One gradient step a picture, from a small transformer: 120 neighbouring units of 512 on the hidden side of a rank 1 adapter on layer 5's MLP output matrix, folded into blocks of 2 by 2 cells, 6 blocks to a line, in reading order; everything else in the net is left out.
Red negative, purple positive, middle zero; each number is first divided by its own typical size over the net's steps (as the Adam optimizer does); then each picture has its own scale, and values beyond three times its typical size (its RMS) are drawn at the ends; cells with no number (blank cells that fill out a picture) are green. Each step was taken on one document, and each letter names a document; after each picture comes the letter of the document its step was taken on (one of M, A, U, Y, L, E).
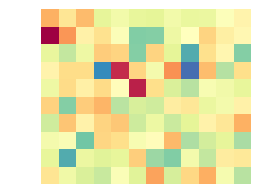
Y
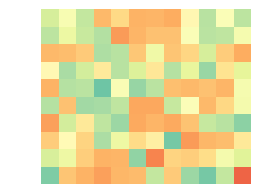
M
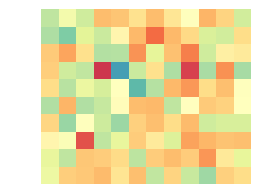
Y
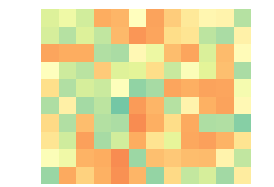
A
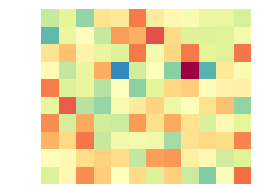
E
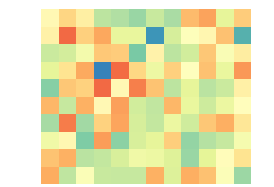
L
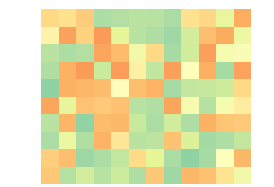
L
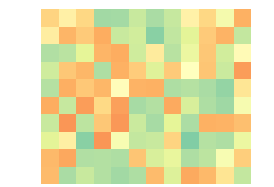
E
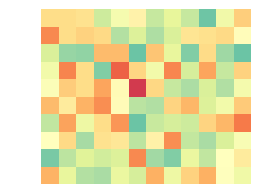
Y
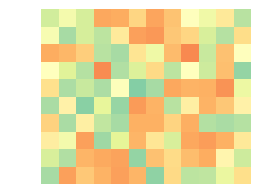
A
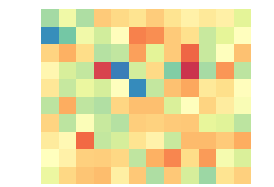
Y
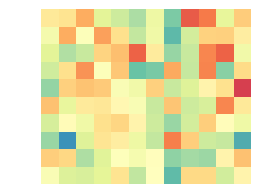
M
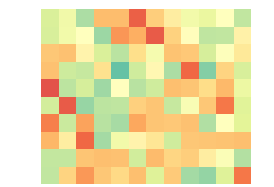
E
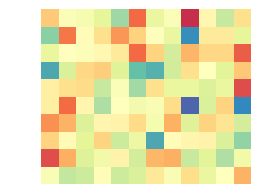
M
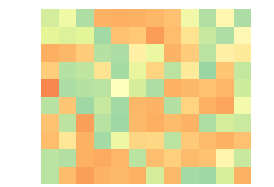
E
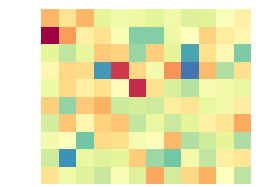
Y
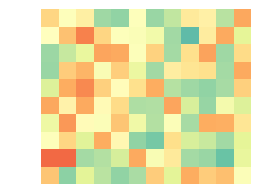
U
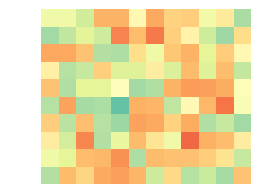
A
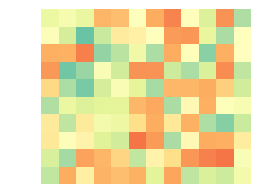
U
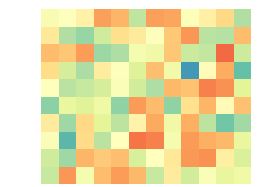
U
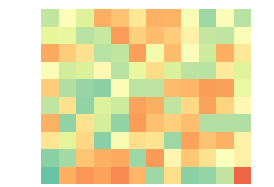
U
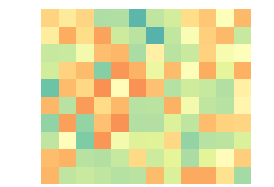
L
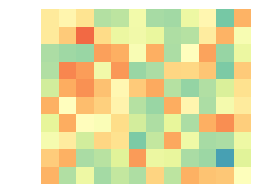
M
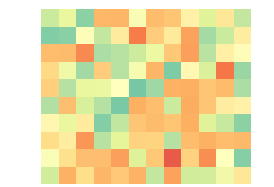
Y
